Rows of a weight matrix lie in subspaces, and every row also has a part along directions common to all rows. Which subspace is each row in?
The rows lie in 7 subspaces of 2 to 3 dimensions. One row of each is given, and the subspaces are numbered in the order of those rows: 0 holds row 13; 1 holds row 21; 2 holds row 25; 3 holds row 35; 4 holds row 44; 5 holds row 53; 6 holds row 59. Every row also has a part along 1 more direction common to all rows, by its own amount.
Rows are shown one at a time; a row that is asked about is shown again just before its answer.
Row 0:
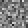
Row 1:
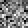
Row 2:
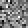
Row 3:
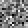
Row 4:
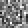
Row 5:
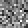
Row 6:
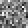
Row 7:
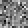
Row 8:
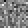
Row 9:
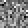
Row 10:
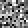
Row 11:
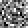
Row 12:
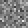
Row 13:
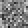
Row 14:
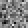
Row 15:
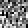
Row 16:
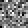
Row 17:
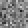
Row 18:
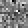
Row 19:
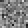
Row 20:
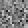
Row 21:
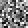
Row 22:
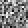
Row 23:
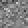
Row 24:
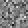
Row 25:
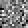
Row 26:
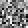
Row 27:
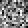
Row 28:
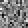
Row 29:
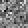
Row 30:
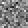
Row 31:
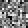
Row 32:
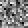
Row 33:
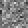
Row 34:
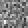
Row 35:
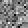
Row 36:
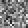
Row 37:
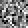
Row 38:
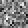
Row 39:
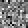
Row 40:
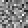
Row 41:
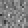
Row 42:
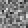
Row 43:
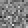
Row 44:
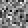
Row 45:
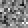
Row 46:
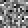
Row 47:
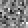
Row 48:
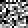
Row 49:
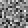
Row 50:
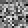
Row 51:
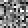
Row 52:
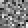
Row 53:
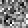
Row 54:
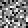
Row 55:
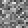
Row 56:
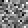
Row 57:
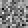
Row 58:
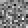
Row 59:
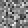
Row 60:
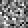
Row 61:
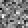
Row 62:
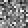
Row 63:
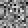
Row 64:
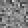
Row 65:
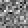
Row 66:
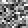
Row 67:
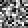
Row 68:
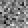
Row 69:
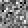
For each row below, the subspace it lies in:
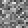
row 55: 0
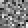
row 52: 0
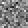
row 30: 1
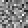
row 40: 2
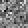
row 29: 4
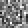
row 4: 0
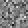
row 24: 6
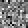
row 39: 2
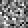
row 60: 5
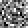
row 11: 5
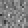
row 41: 3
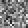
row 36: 5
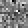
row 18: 1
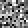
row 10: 4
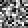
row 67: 1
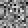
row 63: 6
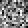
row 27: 5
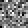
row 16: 2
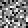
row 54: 1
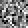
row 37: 3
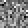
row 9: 6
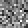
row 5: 2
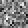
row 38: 5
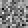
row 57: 0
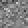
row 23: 1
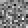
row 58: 6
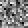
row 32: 1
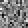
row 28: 0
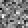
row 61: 0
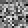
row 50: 3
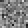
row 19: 0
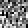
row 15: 4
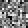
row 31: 2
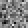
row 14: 3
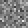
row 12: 6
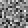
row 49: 1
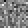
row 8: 6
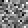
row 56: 2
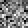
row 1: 0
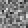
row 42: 4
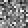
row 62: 6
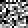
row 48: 3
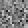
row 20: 2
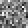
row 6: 4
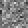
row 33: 0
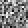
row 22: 4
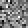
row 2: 2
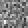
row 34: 3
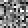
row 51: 6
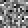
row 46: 6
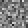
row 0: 1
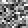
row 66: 3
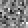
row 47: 5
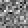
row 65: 4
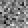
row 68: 5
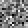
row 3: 1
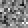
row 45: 5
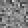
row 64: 1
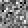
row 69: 4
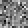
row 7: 3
